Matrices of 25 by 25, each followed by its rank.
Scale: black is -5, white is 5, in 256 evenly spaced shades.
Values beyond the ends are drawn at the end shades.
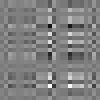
one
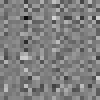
three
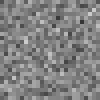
full rank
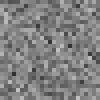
full rank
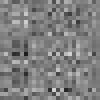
three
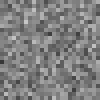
full rank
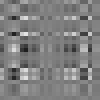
one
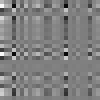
one
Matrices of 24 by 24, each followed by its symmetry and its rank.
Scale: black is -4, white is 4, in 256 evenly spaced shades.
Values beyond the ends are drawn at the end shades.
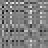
antisymmetric, rank two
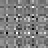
antisymmetric, rank two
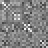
symmetric, rank five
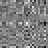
neither, rank three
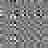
antisymmetric, rank two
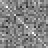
symmetric, rank five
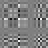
symmetric, rank one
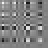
symmetric, rank one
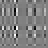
neither, rank one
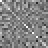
symmetric, rank five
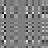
neither, rank one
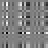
neither, rank one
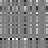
neither, rank one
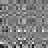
neither, rank three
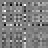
antisymmetric, rank two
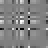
symmetric, rank one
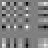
symmetric, rank one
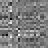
neither, rank three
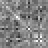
symmetric, rank five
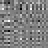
antisymmetric, rank two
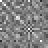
symmetric, rank five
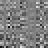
neither, rank three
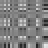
symmetric, rank one
